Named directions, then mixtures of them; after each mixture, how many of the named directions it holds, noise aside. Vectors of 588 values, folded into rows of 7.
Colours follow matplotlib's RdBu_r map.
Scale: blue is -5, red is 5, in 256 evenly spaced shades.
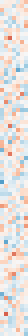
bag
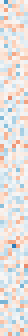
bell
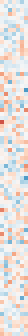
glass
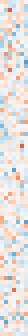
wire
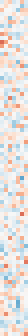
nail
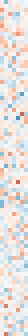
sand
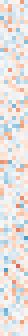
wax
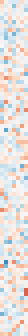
three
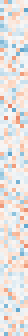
one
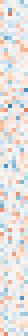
two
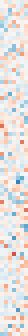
three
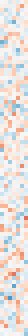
two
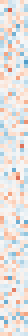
one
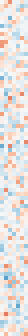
one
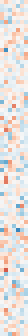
one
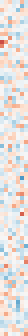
one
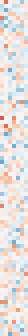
two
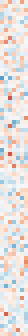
three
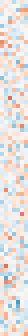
one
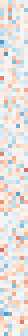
three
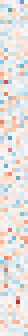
three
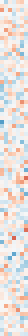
three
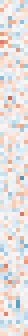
one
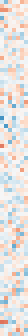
three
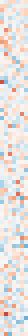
three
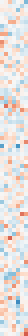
two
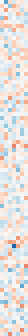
one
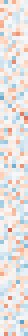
one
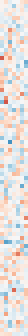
three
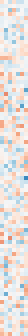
one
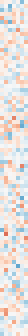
one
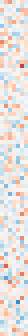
one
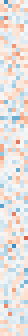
two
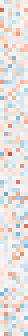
two
